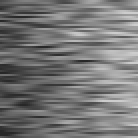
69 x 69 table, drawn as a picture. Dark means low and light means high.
Grain: streaks across. Slope: up to the right. Ninth with the highest average: middle right.
